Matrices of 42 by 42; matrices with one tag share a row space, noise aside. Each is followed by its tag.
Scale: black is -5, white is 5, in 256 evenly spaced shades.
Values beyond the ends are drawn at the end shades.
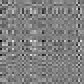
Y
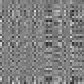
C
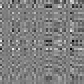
C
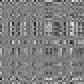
C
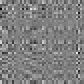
Y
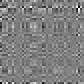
Y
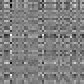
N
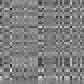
N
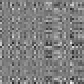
C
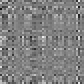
Y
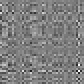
Y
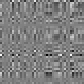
C
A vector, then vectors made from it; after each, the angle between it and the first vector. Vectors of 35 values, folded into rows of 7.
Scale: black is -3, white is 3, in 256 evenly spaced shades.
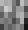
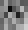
partly opposed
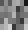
partly opposed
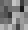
partly opposed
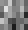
partly aligned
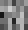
partly aligned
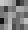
orthogonal
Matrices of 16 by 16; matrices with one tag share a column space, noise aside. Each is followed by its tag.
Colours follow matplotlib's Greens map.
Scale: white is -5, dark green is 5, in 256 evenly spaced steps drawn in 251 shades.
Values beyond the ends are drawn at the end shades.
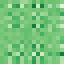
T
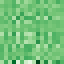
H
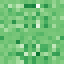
T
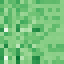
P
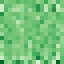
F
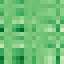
P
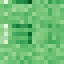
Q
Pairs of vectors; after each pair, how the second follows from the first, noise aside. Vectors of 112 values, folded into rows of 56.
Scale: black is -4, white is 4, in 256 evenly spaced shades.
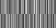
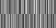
copied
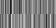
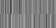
shrunk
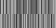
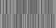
shrunk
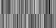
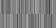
shrunk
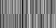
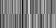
copied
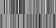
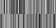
copied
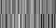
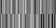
copied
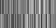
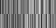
copied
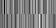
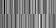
copied
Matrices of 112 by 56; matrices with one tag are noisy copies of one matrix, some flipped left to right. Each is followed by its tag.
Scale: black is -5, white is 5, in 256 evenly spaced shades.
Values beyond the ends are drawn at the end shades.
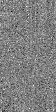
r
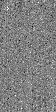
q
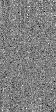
r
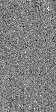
q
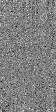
r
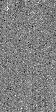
q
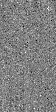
q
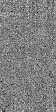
r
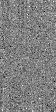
r
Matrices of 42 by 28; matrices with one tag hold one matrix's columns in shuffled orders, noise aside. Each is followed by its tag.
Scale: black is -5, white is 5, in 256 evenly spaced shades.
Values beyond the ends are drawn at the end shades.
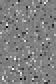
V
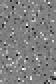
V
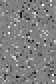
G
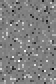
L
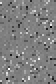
V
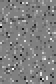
V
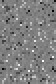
L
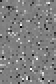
V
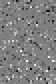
L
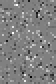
G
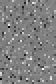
V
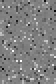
L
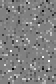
L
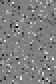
V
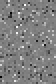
G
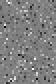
V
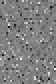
V
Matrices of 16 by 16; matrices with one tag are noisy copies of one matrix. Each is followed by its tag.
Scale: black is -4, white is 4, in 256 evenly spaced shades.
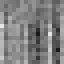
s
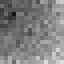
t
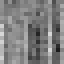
s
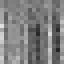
s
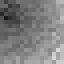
t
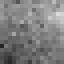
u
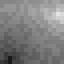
u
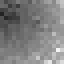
t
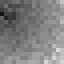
t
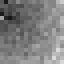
t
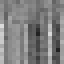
s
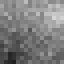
u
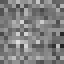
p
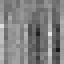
s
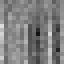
s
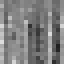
s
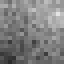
u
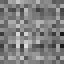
p
